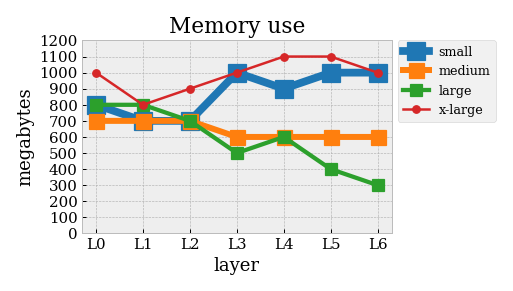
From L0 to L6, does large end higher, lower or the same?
lower
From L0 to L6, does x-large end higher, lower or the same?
the same
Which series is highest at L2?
x-large
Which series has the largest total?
x-large
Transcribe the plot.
Title: Memory use
x-axis: layer, ticks L0 L1 L2 L3 L4 L5 L6
y-axis: megabytes, ticks 0 100 200 300 400 500 600 700 800 900 1000 1100 1200
Legend: small, medium, large, x-large
Values:
small: 800 700 700 1000 900 1000 1000
medium: 700 700 700 600 600 600 600
large: 800 800 700 500 600 400 300
x-large: 1000 800 900 1000 1100 1100 1000
